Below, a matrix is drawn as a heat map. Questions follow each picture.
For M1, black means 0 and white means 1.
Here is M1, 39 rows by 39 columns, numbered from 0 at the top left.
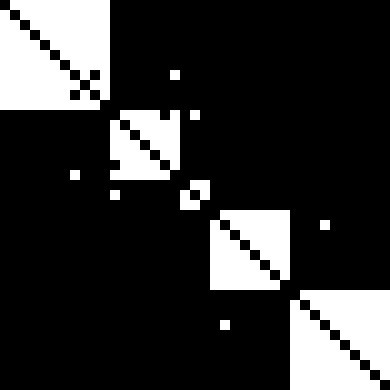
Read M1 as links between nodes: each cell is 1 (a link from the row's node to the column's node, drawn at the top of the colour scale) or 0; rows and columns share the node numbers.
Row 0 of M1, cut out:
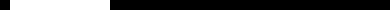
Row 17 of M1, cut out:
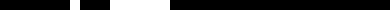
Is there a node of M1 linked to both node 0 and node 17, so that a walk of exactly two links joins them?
yes
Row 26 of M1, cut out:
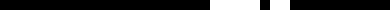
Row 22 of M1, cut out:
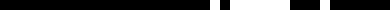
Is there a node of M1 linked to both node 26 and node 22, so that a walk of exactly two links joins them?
yes
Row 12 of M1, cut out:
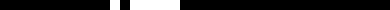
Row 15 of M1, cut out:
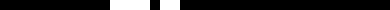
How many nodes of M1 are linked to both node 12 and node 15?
5
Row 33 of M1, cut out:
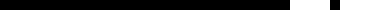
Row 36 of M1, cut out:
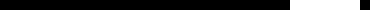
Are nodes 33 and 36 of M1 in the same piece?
yes
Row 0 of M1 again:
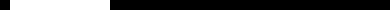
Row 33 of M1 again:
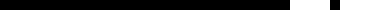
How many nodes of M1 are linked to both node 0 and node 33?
0
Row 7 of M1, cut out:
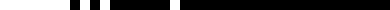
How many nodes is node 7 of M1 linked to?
10
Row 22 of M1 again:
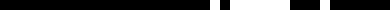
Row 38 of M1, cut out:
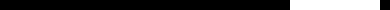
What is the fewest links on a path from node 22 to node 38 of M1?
2
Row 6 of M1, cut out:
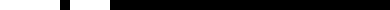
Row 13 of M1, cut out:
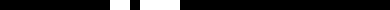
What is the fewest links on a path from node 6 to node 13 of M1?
3
